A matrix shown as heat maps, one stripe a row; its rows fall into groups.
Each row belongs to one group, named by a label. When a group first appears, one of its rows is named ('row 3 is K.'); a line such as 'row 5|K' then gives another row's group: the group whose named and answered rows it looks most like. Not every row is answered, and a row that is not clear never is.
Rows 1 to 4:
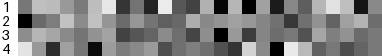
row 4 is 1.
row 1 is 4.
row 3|4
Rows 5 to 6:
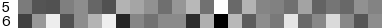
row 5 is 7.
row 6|4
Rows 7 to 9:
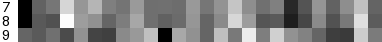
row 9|7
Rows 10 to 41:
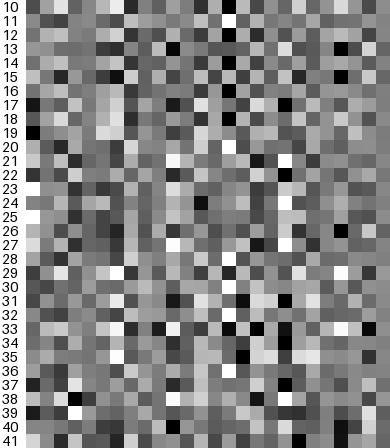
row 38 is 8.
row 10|4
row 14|4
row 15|7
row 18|4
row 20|7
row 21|8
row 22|1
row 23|8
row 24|8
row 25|8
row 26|7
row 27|8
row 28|7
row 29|4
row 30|7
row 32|7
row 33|4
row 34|1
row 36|7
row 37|1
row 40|7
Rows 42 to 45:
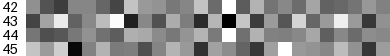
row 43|4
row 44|7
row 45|8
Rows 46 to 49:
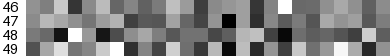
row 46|8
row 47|4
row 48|1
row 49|4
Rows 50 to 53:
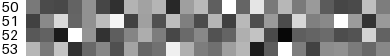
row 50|7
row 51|4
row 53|8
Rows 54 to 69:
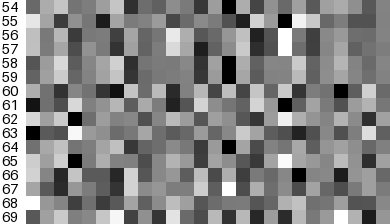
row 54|4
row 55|1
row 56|8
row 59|4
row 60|7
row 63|1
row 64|4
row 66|7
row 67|7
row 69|4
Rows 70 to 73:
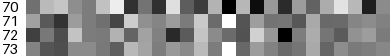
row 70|4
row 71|7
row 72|1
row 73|7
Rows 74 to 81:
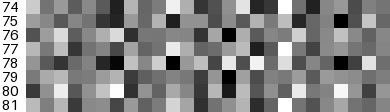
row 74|8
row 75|7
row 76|4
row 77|8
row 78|7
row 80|4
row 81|8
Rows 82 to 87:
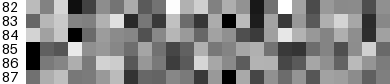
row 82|8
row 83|4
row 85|1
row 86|1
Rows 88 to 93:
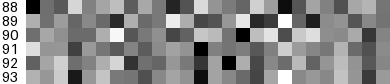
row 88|1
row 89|8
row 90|1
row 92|4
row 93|8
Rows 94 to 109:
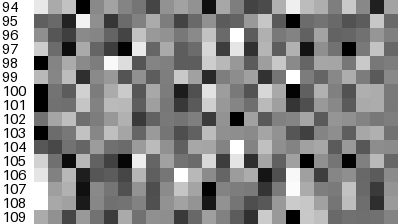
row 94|8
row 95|1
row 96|7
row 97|7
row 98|1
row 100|1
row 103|1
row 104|7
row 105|7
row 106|8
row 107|8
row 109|1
